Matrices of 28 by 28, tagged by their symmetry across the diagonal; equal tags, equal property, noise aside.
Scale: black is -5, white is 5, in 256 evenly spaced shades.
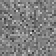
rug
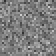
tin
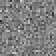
rug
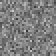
tin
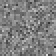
rug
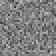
tin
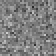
rug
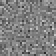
rug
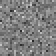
tin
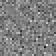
rug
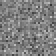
rug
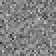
tin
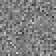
rug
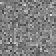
tin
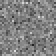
tin
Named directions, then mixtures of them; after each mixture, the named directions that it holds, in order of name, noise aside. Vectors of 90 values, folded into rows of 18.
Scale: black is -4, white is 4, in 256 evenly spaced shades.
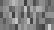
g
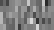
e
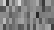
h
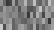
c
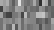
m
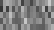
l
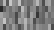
h, l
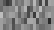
c, e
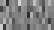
c, h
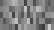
g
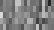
c, e, m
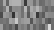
g, h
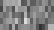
g, l, m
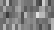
h, m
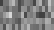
l, m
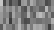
g, h, l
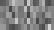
e, g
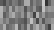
e, g, h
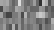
m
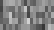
g, l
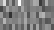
h, m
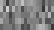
h, l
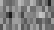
l, m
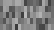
g, m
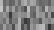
g, l
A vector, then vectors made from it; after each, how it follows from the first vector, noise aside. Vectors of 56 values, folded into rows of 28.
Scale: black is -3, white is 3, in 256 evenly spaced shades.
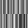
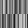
negated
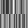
reversed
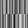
negated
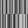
negated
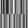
reversed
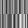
negated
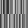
reversed
